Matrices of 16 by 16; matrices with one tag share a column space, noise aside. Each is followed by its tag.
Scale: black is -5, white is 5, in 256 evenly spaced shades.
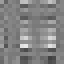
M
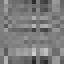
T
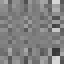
T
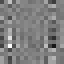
M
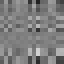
T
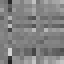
T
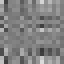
T
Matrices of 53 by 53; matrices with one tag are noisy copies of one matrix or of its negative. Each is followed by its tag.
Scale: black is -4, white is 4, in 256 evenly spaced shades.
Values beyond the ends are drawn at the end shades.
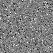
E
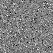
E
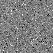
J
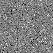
J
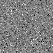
J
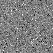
J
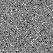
J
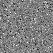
E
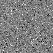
J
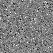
E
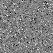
E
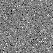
J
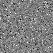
E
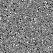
E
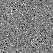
J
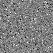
E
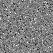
E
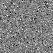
E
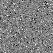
E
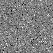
J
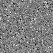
E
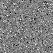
E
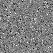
E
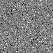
J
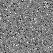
E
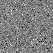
J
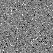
J
